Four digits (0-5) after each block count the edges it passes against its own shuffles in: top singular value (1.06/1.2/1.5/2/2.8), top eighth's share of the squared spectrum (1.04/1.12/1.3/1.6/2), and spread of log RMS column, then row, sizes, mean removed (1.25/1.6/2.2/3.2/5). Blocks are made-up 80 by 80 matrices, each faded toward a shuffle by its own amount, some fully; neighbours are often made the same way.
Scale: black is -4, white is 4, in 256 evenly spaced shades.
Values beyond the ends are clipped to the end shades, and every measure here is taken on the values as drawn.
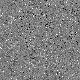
1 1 1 0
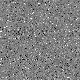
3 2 0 1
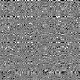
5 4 2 3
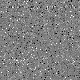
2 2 0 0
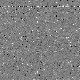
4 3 0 1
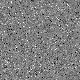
0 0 0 0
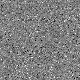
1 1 0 1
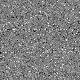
1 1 0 1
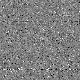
2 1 0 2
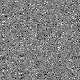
3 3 1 1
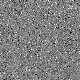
2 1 0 0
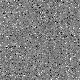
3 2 0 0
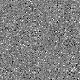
3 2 1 1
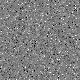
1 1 0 0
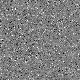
0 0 0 0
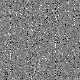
2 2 2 0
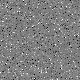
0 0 0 0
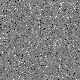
0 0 0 0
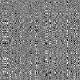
4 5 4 3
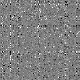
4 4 2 2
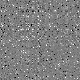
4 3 1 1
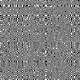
5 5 3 3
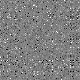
4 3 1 2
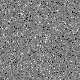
2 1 0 0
